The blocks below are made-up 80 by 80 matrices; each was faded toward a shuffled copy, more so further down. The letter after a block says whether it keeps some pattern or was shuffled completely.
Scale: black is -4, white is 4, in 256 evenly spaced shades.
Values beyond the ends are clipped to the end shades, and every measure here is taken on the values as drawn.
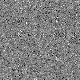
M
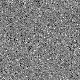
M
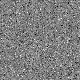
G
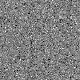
M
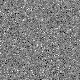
M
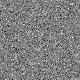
M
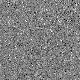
M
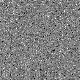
M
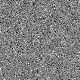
M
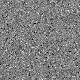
M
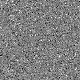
M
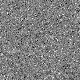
G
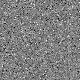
G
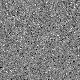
G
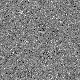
G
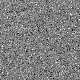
G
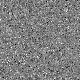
M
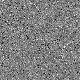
M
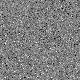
G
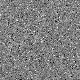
M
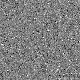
G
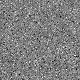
G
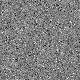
M
